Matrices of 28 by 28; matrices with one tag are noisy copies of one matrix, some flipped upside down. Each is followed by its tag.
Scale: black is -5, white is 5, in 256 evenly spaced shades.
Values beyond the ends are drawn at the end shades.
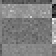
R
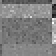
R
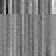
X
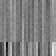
X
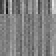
X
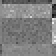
R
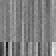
X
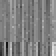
X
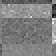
R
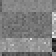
R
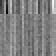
X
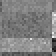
R
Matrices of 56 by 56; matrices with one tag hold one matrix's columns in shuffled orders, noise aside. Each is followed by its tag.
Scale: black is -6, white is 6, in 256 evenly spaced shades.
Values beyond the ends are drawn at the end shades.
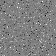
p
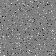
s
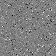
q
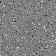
p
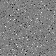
q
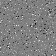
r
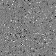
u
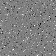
r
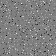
s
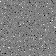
p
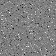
q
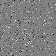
u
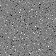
q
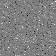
p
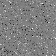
s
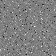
q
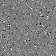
r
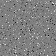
s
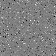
u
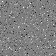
p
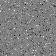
s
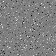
p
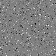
r
